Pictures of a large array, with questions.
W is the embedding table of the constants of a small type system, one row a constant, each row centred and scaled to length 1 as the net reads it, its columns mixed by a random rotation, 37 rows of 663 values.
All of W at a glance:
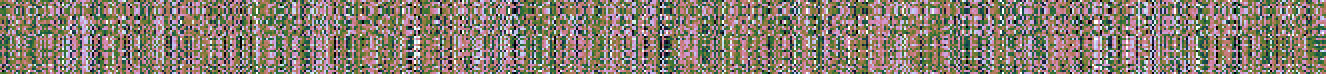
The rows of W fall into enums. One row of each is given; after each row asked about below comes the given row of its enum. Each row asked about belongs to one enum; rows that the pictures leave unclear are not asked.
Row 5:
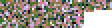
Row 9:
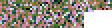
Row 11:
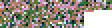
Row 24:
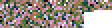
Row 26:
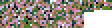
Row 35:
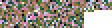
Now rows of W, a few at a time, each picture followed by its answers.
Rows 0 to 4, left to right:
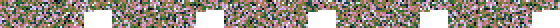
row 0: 9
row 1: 5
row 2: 24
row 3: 35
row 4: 5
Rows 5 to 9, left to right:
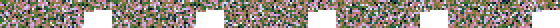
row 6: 5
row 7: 35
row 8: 9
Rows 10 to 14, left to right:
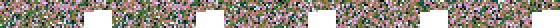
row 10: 11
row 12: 9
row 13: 24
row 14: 26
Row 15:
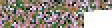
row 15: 9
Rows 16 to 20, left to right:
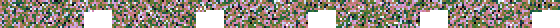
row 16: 9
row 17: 35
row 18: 26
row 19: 11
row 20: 26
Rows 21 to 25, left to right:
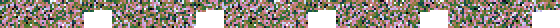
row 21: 26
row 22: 5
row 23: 26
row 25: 9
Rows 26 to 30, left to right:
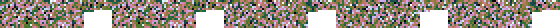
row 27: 26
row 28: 24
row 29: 9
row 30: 24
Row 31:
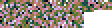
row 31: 24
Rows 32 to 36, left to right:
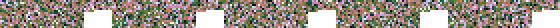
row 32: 35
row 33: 11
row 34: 24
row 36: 5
